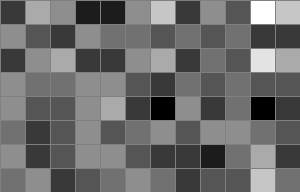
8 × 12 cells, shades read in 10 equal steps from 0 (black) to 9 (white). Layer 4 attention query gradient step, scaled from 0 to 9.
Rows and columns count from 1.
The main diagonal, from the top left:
2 3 6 5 6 4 2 2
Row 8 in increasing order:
2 2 3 3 3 4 4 4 4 5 5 7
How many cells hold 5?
22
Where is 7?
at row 1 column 7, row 1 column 12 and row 8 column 11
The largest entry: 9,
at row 1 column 11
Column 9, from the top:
5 3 4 3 2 5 1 3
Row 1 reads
2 6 5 1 1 5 7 2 5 3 9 7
